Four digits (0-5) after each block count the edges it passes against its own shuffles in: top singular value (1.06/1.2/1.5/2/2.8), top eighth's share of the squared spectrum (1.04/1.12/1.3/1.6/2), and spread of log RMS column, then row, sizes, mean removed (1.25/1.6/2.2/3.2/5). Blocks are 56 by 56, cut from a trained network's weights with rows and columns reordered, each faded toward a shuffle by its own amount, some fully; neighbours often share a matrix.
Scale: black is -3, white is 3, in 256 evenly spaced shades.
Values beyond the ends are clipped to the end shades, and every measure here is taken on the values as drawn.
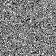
1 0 0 0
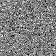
0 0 0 0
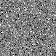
0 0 0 0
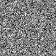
2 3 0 1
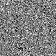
2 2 0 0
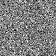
0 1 0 0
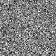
2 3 0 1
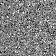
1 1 0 0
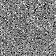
1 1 0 0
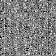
2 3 1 3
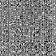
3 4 1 3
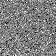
0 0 0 0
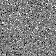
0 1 0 1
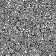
0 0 0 0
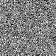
2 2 0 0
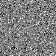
0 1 0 0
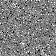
0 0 0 0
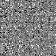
2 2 2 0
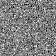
1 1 1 0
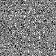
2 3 2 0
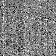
2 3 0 2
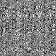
2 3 1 2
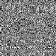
2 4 2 2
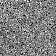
1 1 0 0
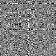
3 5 3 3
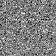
2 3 1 1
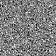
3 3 0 1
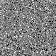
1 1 0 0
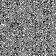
1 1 0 0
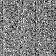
2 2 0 1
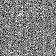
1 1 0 0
